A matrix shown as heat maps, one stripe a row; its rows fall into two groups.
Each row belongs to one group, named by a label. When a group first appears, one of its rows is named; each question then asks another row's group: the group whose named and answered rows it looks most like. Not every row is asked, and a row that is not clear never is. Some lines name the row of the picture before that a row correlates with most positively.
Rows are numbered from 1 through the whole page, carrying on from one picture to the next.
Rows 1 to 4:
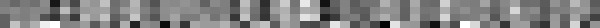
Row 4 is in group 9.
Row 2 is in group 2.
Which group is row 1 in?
2
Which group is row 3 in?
2
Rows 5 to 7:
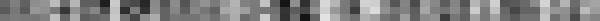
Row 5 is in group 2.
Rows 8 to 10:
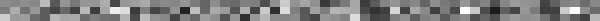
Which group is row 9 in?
9
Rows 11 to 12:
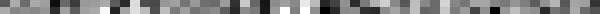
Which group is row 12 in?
2
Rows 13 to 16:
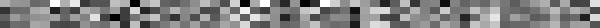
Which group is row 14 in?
2
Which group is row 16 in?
2
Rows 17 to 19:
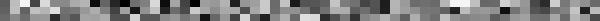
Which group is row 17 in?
9
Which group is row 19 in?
2
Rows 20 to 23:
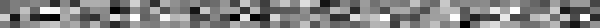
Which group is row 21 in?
9
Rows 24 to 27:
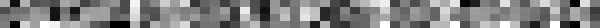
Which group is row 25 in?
2
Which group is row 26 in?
2
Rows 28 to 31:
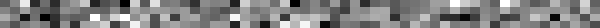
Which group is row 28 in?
9
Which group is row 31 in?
2
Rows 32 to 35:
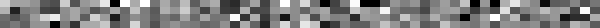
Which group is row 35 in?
2
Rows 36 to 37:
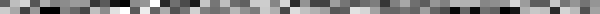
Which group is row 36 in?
9
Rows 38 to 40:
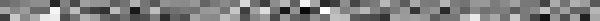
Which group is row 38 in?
2
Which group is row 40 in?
9
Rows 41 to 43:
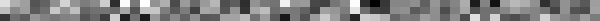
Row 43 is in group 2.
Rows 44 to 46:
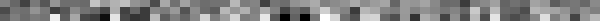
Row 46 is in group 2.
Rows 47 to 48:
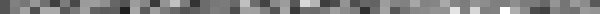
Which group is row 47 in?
2
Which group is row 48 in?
9
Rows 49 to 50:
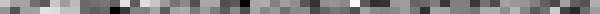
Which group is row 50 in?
9
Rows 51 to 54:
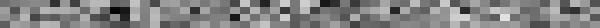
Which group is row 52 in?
9
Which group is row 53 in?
9
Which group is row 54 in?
9
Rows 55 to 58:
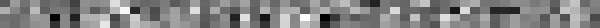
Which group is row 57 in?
2
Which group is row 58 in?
2
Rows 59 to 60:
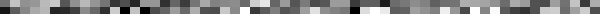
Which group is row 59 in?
9
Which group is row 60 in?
2
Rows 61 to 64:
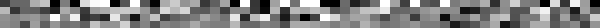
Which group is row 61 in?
2
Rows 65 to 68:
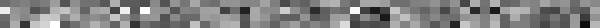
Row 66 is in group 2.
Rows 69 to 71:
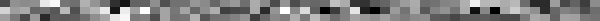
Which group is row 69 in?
9
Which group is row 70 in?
2
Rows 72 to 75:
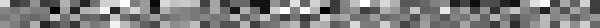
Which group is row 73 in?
2
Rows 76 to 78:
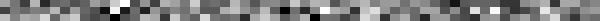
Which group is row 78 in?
9
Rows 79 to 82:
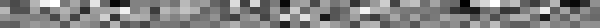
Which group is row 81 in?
2
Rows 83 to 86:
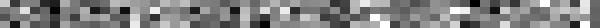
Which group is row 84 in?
9
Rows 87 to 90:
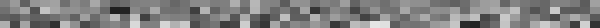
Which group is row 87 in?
9
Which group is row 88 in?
9
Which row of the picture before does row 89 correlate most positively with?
84
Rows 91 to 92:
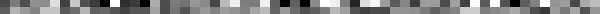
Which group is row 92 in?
9
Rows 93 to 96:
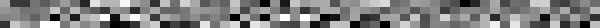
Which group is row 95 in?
2
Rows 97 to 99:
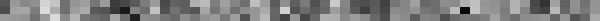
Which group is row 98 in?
9
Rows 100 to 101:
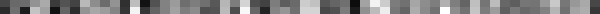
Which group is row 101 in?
2
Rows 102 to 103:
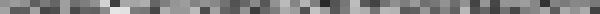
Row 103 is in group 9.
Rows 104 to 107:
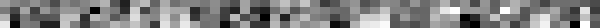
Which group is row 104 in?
2
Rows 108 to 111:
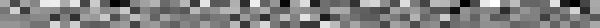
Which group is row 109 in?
9
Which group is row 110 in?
2
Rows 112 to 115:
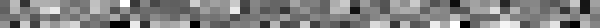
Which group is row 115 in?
9
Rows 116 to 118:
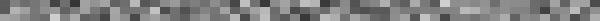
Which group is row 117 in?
9
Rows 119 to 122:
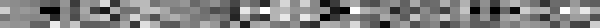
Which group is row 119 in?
2
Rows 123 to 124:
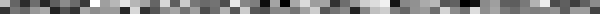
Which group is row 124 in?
2
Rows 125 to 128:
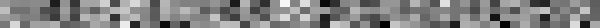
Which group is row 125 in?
2
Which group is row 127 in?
2
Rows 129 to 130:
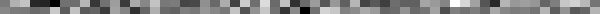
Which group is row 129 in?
9
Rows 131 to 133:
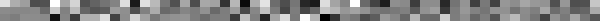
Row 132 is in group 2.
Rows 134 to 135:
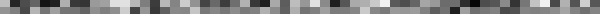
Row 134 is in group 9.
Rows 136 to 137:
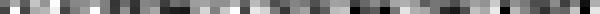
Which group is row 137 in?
9
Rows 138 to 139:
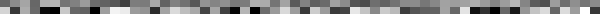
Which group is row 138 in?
9
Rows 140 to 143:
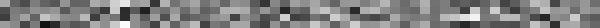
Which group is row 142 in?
9
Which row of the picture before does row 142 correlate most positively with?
138
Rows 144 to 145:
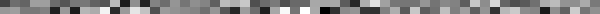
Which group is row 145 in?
2
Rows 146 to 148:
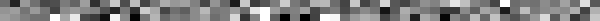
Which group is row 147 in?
9
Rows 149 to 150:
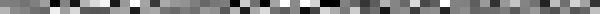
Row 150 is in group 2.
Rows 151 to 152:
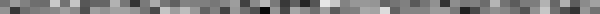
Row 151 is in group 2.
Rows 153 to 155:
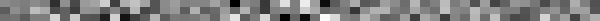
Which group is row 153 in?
2
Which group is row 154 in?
2
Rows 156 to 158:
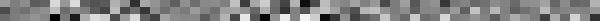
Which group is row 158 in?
2
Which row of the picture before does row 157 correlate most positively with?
155
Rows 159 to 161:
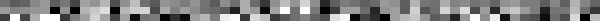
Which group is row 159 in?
2
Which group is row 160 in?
2
